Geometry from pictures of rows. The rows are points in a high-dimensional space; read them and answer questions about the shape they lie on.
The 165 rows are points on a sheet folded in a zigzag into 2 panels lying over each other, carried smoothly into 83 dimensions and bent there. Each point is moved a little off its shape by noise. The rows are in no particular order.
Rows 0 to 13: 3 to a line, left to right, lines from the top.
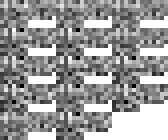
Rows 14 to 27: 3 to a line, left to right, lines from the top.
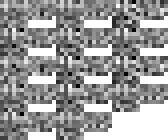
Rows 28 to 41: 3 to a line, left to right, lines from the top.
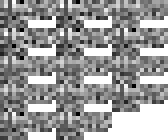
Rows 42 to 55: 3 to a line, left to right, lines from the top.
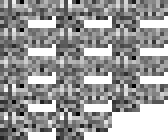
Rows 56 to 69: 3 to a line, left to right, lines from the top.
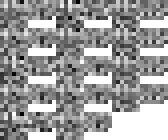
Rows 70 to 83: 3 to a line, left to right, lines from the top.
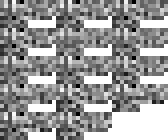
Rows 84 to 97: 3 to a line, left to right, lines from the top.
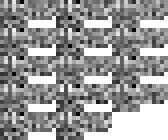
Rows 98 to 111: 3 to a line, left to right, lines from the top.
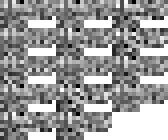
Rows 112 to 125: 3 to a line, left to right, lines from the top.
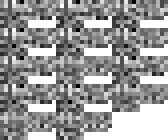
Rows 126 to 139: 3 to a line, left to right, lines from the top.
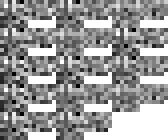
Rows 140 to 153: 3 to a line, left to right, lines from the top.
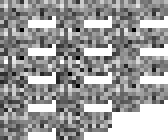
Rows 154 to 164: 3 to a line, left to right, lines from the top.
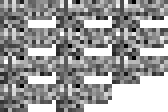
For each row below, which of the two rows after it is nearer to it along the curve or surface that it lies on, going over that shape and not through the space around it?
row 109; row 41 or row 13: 41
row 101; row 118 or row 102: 118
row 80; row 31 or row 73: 31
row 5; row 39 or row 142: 142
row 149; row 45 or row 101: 101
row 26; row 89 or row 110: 110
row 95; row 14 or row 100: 100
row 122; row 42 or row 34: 42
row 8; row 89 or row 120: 89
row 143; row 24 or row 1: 1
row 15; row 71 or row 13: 13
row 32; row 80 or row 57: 80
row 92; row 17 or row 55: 55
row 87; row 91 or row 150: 91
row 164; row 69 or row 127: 127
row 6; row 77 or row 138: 138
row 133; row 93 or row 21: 21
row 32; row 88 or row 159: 159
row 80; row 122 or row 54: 54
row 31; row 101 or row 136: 136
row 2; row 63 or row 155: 63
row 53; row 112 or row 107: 107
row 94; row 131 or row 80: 131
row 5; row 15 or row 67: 67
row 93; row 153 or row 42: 153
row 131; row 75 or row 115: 115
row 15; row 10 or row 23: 10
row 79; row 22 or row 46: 46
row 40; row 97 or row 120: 120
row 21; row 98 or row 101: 98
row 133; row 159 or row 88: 159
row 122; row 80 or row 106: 106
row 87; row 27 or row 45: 45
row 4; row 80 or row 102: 102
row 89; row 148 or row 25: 148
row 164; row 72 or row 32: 32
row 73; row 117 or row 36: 117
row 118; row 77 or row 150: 150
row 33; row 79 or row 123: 123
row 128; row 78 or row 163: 163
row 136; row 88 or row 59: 88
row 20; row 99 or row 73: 99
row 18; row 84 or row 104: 84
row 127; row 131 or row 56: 131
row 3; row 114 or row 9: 9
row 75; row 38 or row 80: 80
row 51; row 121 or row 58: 121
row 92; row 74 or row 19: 74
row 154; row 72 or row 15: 15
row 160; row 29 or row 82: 29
